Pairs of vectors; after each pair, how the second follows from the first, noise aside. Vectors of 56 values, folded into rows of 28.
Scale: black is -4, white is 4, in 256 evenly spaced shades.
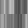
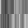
wrapped around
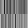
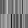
wrapped around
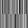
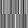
negated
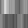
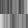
wrapped around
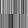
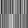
negated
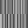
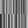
negated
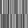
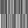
wrapped around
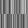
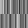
wrapped around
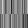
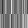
negated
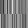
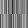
negated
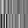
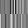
wrapped around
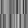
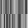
wrapped around
